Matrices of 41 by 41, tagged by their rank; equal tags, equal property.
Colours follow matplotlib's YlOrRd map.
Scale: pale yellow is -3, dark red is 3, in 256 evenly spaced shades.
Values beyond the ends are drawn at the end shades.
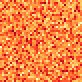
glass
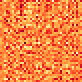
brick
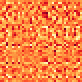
brick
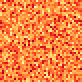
glass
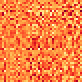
brick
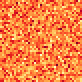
glass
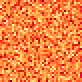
glass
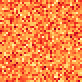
glass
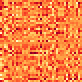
brick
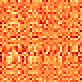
brick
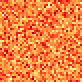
glass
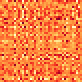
brick
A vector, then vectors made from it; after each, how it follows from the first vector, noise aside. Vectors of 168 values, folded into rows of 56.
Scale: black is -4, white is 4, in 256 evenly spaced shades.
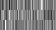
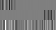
partly zeroed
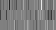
partly zeroed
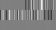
partly zeroed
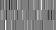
partly zeroed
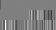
partly zeroed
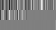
partly zeroed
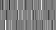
partly zeroed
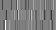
partly zeroed
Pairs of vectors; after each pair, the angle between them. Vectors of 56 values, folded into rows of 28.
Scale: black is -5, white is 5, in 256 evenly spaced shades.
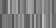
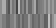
partly opposed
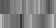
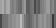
nearly opposite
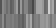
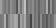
partly opposed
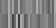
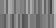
partly aligned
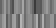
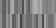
nearly opposite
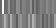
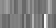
orthogonal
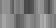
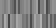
orthogonal
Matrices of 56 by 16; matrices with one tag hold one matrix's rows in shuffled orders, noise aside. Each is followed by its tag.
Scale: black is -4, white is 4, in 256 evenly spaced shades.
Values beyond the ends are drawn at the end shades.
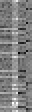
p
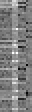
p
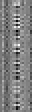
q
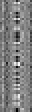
q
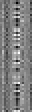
q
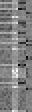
p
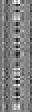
q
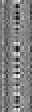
q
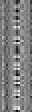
q
